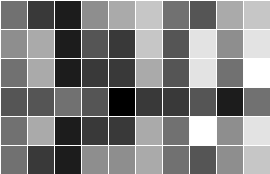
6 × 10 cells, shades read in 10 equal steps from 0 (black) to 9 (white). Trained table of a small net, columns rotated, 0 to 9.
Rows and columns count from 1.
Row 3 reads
4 6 1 2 2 6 3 8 4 9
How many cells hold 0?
1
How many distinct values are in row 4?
5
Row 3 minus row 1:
0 4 0 -3 -4 -1 -1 5 -2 2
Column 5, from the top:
6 2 2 0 2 5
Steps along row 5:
up down up same up down up down up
